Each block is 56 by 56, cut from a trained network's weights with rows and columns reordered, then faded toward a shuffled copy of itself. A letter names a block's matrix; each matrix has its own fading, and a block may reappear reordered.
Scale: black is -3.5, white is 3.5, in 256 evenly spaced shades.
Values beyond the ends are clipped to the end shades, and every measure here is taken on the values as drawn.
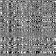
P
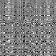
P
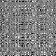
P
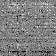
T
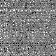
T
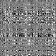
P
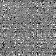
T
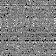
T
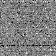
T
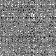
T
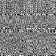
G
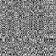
G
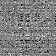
T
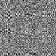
G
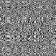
G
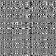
P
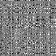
P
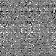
T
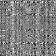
P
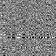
G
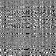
P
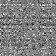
T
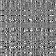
P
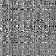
P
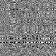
G
